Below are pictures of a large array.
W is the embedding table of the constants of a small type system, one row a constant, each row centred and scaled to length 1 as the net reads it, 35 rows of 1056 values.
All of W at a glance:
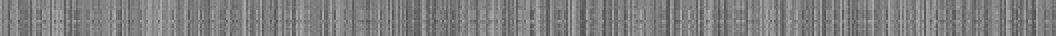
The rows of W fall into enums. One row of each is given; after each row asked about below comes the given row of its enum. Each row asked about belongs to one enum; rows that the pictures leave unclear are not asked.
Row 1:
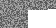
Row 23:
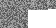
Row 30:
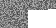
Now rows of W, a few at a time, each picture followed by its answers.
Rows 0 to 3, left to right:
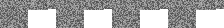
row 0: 23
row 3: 23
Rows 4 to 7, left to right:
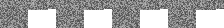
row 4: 23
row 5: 1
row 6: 23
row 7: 30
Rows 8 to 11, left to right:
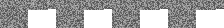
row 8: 23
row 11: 1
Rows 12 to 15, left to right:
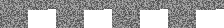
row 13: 1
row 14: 30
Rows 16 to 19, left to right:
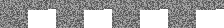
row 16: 30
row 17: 1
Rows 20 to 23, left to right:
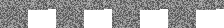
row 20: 23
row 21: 23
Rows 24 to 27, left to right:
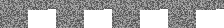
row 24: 1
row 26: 1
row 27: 30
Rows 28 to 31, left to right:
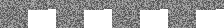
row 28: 23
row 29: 1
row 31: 1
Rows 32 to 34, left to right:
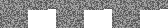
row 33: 1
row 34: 1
